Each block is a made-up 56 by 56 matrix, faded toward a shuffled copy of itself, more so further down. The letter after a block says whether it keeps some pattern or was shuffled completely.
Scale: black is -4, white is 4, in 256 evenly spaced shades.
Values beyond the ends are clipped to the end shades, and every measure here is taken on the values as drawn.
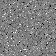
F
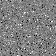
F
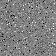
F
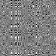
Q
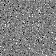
F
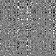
Q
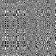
Q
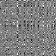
Q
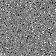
F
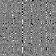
Q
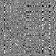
Q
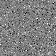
F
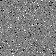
F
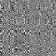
Q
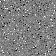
F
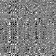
Q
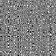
Q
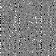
Q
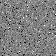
F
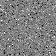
F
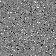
F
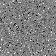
F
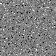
F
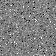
F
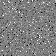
F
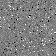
F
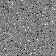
F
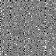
Q
